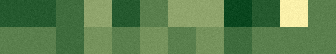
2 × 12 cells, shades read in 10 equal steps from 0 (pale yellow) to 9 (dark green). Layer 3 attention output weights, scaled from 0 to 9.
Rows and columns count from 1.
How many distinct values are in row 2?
3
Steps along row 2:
same up down up down up down up down same same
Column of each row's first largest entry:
9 3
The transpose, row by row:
8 6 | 8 6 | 7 7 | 4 5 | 8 6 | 6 5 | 4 6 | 4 5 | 9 7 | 8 6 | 0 6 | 6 6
